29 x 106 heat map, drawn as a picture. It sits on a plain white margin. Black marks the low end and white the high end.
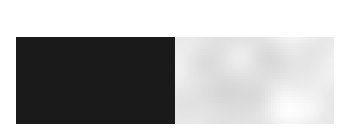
It is made of 1 by 2 panels. Panel 1,1: very low, flat. Panel 1,2: very high, smooth, faint in contrast.
